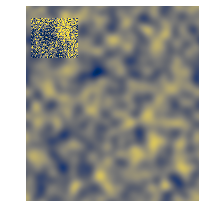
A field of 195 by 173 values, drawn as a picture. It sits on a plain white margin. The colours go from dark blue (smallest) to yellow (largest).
The top left is the roughest part. There is no overall slope. Overall the values sit about 50% of the way up the scale. In the top left lies a patch that is rougher than the rest.
